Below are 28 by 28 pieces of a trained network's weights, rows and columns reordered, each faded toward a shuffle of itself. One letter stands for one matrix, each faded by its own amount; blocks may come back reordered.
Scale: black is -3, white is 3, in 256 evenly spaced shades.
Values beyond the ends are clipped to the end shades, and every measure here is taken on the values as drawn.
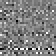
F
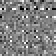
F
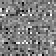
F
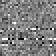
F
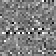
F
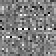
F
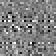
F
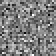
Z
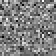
Z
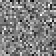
Z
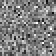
Z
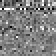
F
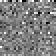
F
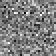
Z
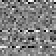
F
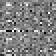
F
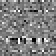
F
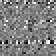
F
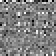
F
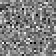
Z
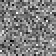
Z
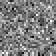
Z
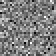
Z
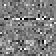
F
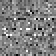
F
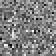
Z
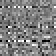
F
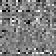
F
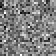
Z
